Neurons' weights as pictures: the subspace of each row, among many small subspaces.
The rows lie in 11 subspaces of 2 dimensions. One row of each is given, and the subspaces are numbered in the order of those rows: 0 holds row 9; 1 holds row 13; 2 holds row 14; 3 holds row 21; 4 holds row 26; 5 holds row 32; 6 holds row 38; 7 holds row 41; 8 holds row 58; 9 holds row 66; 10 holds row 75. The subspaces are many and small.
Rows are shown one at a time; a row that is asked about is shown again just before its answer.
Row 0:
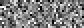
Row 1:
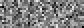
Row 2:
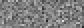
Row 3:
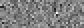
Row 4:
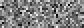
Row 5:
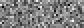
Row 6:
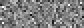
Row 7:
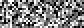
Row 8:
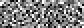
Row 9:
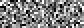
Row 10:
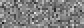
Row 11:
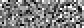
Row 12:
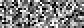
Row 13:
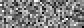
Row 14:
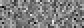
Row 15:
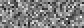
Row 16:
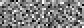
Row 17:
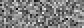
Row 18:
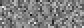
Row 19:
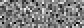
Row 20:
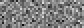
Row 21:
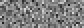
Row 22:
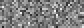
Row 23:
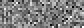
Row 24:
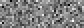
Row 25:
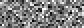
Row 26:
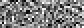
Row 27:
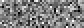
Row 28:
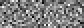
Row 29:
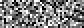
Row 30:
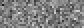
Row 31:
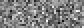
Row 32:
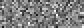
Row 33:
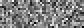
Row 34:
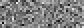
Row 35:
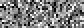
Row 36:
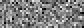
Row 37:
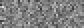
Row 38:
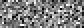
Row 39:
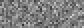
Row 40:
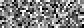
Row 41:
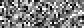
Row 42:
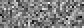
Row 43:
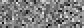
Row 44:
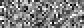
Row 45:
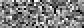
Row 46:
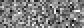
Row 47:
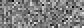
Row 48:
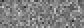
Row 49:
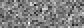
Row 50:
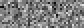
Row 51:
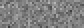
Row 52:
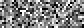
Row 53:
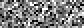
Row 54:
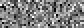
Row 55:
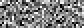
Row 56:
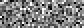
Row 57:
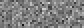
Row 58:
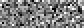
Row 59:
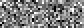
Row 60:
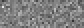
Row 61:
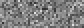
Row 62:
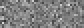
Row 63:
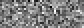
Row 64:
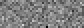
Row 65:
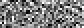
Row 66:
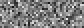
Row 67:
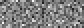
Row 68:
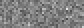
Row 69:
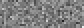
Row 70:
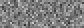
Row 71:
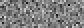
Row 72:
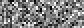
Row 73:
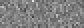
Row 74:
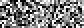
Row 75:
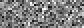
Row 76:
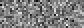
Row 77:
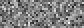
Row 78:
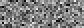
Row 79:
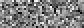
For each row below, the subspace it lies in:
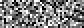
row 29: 1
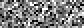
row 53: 10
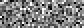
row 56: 3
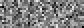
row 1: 4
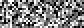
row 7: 7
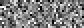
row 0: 2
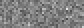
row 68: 4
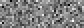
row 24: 1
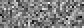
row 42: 9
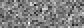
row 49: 10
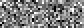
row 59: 10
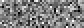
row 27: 6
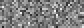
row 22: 5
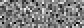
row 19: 3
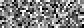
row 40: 5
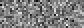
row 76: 1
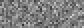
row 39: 7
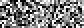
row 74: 4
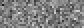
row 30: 6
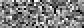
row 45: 8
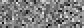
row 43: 1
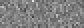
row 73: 3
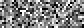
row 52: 5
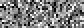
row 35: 0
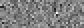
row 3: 0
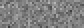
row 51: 3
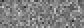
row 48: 6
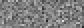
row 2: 8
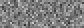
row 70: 9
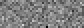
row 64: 10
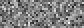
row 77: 9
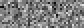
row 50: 3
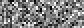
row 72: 7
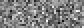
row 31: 6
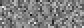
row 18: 2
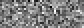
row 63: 8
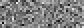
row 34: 4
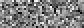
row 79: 8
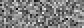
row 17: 1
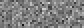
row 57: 0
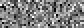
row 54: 0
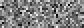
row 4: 5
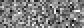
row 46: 6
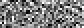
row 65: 4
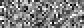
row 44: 7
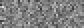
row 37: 4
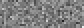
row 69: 8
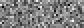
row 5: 1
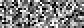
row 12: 4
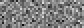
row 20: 0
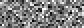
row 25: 10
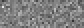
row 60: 6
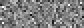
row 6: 2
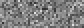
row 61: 10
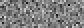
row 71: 3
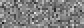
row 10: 10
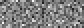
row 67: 0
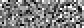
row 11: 8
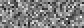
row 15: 9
